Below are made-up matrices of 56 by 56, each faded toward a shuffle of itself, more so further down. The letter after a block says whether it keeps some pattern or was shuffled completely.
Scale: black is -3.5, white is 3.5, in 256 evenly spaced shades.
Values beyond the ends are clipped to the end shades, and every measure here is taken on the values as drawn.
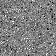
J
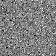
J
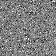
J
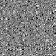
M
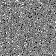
J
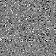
M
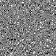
M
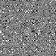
M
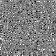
M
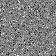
J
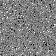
J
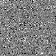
M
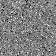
J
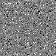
M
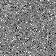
J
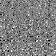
M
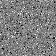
J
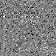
M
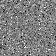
J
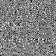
M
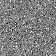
J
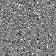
M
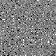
M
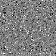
M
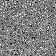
J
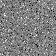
J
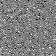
J
